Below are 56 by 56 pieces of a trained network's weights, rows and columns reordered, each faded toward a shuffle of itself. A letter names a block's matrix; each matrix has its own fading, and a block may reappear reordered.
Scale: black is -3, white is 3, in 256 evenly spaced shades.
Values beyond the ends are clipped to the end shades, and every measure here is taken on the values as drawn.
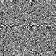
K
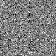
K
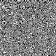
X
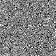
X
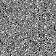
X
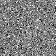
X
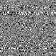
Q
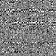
Q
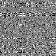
Q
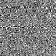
K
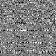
Q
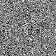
X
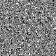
X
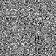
K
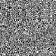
K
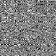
Q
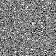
X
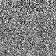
K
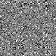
K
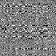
Q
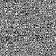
K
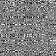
Q
